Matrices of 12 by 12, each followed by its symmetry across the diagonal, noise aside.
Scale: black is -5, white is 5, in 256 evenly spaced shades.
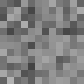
symmetric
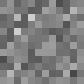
symmetric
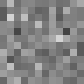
neither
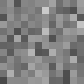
neither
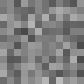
antisymmetric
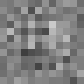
antisymmetric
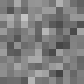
neither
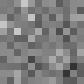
symmetric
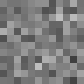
neither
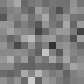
antisymmetric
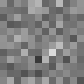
neither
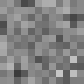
symmetric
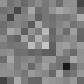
symmetric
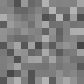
antisymmetric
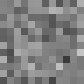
antisymmetric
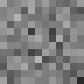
symmetric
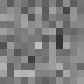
neither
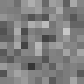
antisymmetric
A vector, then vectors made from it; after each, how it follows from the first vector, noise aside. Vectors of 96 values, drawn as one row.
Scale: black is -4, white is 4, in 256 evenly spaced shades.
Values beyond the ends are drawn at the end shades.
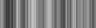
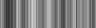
copied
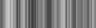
negated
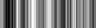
scaled up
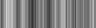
negated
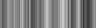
reversed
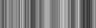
reversed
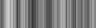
negated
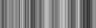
reversed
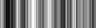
scaled up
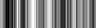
scaled up
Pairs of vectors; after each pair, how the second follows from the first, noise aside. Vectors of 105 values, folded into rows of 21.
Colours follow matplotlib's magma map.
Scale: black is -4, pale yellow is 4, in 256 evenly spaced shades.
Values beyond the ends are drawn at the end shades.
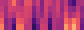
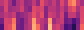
negated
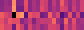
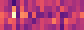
sign-scrambled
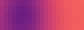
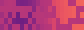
partly zeroed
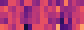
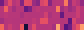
partly zeroed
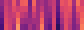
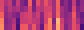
negated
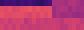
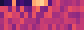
sign-scrambled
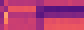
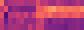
negated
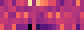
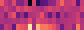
negated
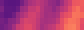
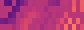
partly zeroed
